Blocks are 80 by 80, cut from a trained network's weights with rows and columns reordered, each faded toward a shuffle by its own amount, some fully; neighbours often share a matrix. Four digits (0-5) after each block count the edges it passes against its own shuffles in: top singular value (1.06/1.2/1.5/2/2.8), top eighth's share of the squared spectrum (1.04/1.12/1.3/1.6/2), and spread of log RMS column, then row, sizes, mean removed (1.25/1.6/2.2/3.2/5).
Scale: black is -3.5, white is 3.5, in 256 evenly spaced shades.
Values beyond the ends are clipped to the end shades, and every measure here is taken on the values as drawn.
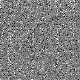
2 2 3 0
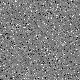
0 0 0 0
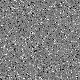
0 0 0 0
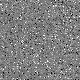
0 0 0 0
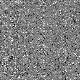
2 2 2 0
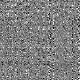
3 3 3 0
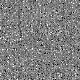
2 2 0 2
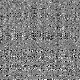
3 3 0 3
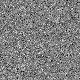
1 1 0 0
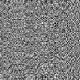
4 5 3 2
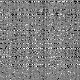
3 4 0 3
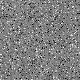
0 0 0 0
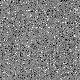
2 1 0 1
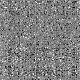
3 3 0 2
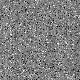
0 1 0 0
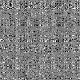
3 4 0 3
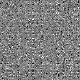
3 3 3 0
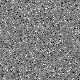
1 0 1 0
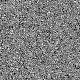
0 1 0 0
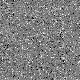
1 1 1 0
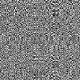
4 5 3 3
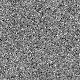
1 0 0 0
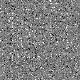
1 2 2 0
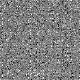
2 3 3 0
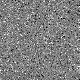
1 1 1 0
